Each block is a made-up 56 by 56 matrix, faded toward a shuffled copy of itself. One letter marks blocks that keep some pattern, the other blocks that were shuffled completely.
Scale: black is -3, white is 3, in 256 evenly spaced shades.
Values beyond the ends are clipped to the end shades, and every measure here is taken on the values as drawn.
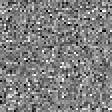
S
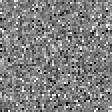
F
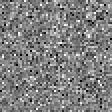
S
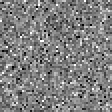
F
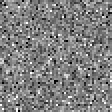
F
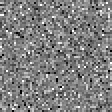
F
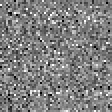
S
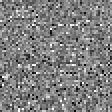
S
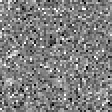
S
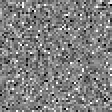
F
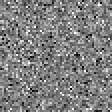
F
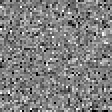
S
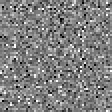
S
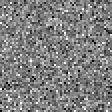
F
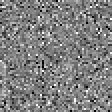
S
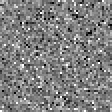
F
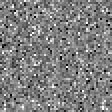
F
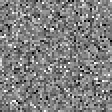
F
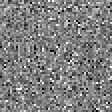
S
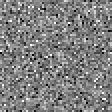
F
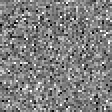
F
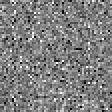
S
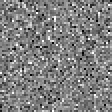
F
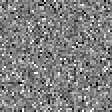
F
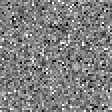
F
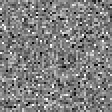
S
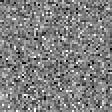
F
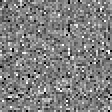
S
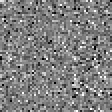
S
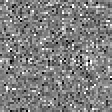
S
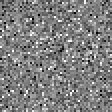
F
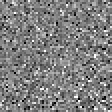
S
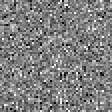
S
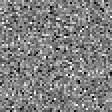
F
